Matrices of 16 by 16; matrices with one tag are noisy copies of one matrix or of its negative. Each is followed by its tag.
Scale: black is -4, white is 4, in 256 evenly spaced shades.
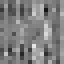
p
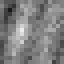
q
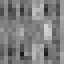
p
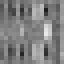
p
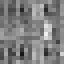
p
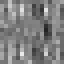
p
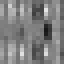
p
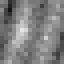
q
